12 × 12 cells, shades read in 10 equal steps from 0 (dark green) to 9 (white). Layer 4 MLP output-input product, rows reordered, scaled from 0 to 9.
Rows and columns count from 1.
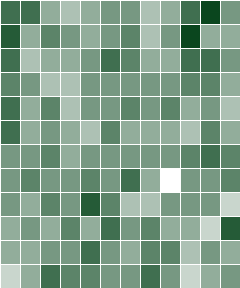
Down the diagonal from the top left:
2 5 5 6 4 3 4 5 4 5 4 4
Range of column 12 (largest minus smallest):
6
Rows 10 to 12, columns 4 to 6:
3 5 2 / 4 2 4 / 3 3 4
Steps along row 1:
same up up down down same up down down down up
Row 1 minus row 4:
-1 -2 -1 0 1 0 0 2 1 -1 -3 -1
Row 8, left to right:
4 3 4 4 3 4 2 5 9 4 4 3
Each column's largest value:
7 6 6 6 6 4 6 6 9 7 7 7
